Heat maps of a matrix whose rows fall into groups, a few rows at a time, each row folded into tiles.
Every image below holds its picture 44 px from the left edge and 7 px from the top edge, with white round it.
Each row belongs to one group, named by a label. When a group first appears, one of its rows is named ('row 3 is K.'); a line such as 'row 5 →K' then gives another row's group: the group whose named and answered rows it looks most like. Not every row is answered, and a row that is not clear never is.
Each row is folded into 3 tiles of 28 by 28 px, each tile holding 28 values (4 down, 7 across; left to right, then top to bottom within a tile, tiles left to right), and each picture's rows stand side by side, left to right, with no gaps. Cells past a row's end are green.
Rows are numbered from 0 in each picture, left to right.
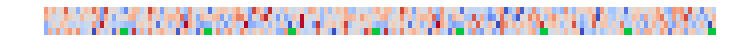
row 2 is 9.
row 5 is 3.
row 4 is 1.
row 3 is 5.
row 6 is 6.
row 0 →1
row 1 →1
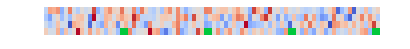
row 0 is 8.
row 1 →5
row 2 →9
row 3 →3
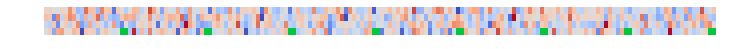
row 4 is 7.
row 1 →1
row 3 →6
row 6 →1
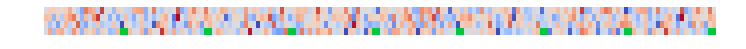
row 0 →9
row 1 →8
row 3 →1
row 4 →9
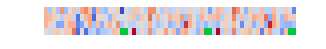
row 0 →6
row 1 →1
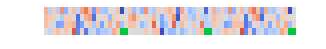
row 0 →6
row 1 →6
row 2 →6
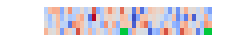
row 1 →7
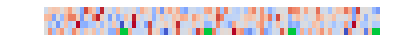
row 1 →5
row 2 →5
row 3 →1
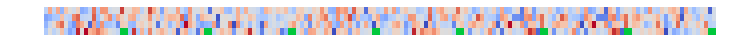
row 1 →1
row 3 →9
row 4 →8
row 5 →3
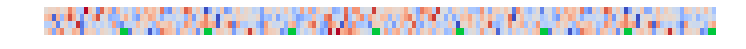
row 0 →9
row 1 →7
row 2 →7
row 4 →9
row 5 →6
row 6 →7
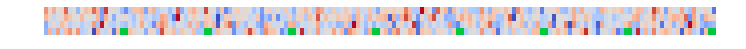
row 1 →8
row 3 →1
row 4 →9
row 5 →6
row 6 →7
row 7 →1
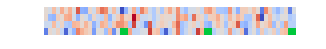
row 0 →7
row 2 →6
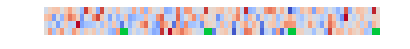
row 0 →9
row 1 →8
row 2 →7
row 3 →8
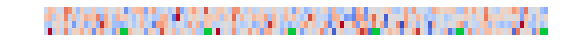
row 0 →1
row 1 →8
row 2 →1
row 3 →3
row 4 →7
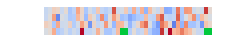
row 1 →8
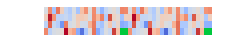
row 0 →5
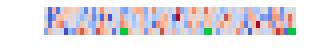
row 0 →7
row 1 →8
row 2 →3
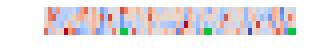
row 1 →1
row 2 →3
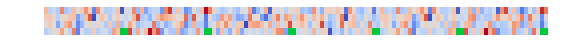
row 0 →6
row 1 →5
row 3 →6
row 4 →6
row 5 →5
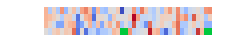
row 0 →6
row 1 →5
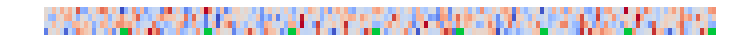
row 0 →7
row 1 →5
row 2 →7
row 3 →5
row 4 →3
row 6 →8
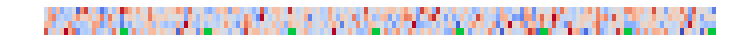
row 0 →5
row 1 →1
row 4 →9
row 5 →3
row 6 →5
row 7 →1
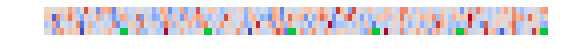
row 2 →3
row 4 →1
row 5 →5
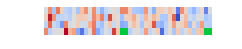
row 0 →5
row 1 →6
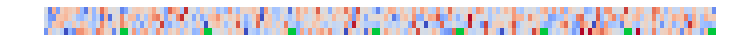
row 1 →9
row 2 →6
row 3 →1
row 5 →5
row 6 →8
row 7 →1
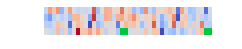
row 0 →8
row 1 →6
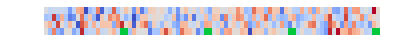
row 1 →7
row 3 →8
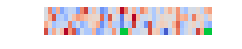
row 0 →5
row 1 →5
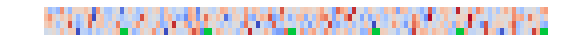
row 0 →6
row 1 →3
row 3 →9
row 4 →8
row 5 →5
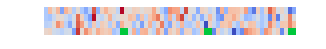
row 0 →8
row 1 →9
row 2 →7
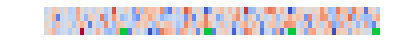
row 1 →7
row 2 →7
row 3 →9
